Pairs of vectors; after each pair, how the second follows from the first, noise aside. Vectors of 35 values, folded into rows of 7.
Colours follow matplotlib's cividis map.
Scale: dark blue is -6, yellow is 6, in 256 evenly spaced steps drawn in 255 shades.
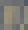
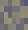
sign-scrambled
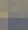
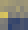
scaled up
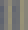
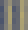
scaled up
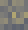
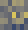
scaled up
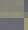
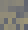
sign-scrambled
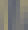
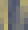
scaled up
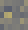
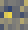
scaled up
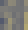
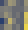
scaled up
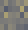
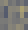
sign-scrambled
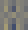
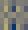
scaled up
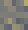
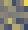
scaled up
